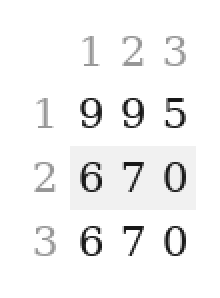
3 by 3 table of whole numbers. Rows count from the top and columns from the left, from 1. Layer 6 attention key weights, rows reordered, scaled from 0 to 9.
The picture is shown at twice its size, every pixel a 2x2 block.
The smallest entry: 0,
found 2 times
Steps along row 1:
same down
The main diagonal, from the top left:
9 7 0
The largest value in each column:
9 9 5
